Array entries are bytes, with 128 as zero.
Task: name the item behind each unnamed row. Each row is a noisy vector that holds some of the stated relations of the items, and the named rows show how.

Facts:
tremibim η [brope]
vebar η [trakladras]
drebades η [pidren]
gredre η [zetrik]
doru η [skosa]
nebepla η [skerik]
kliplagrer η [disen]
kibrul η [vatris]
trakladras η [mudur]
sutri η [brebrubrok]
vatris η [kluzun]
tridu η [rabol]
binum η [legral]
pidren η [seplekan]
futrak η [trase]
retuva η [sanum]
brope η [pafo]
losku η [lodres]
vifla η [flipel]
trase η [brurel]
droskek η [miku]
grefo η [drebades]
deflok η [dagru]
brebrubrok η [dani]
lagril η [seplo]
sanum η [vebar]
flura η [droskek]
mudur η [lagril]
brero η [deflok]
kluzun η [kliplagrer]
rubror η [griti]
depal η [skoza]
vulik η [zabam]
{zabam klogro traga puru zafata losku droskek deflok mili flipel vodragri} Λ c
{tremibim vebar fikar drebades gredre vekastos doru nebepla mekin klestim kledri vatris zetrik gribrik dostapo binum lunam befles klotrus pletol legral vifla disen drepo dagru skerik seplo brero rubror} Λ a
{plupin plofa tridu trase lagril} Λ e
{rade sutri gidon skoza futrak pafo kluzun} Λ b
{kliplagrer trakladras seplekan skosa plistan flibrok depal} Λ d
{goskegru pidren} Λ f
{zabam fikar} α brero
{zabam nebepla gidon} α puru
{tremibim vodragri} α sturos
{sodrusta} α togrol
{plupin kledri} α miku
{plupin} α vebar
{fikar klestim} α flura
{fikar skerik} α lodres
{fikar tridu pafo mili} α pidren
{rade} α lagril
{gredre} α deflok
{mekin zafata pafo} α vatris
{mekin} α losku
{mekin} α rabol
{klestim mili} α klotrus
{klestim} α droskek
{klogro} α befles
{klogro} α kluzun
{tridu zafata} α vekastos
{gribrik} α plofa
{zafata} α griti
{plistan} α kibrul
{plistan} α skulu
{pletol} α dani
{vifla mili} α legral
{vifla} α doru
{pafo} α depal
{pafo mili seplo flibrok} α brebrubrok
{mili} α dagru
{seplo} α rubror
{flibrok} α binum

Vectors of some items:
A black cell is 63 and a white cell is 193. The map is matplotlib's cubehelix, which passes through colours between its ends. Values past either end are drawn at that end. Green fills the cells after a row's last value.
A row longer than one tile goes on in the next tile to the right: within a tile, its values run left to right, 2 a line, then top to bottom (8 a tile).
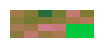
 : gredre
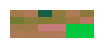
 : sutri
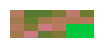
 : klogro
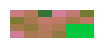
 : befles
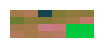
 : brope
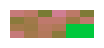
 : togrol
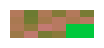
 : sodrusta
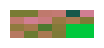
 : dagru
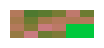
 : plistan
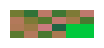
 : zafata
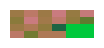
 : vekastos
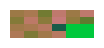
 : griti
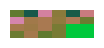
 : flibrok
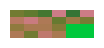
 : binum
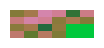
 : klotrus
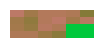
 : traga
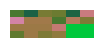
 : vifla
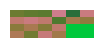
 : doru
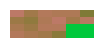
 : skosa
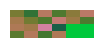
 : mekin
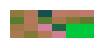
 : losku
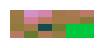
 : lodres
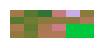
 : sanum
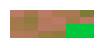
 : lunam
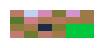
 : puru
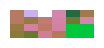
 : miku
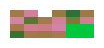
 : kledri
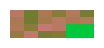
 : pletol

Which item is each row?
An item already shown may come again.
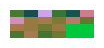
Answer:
mili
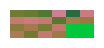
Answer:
doru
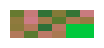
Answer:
droskek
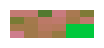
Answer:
dani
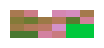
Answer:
vebar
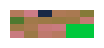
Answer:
deflok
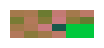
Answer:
rabol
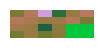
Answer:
skerik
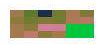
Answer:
tremibim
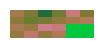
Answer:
gredre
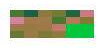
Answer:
vifla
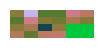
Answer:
brero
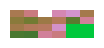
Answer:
vebar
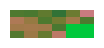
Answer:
tridu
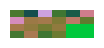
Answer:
mili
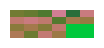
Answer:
doru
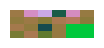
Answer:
gidon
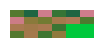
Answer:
pafo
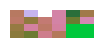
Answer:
miku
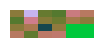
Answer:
brero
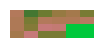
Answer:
vodragri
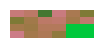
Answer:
dani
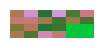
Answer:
pidren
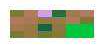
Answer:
skerik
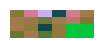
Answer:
zabam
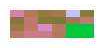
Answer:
lagril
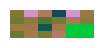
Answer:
nebepla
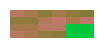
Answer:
brurel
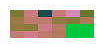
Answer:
kluzun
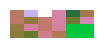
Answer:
miku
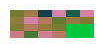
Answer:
brebrubrok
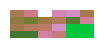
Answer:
vebar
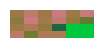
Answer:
vekastos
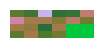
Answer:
klestim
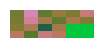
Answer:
flura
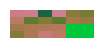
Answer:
drebades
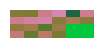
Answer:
legral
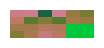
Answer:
drebades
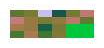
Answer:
fikar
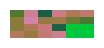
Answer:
vatris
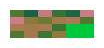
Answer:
pafo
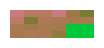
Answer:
seplekan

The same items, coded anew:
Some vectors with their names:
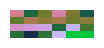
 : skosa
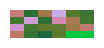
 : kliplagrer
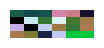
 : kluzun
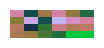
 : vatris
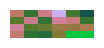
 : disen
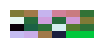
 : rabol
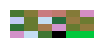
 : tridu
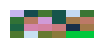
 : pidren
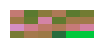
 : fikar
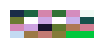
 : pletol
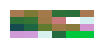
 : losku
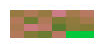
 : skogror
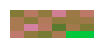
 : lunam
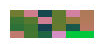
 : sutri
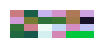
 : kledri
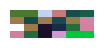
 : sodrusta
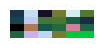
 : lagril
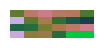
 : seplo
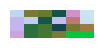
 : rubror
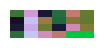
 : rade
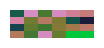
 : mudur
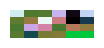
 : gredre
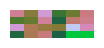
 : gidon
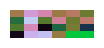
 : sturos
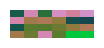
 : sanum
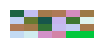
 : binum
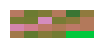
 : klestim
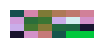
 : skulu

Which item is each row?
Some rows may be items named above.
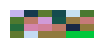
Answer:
pidren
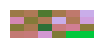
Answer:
depal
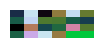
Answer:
lagril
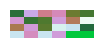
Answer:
legral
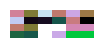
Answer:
miku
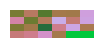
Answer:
depal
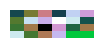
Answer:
dani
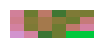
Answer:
flibrok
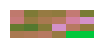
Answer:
vekastos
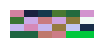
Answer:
doru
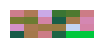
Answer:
gidon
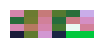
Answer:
nebepla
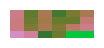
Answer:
flibrok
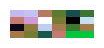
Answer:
deflok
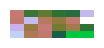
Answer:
vifla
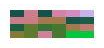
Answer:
retuva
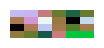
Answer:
deflok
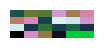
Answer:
kibrul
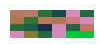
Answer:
brebrubrok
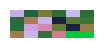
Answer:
seplekan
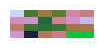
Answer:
griti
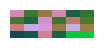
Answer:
skerik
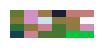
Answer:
brero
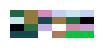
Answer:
vebar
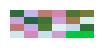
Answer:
legral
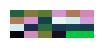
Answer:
kibrul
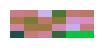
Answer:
puru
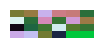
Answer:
rabol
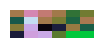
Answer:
vodragri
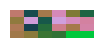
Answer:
vatris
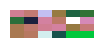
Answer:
lodres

